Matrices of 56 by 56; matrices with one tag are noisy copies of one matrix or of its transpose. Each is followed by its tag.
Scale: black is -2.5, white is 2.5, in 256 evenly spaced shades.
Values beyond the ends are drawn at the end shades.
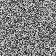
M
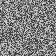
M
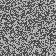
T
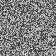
T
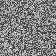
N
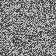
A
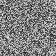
T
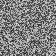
T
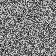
M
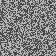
M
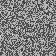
N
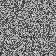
N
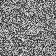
A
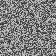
N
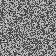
M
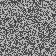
M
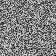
N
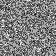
T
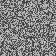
N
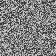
N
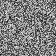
A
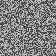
N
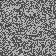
A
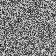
M
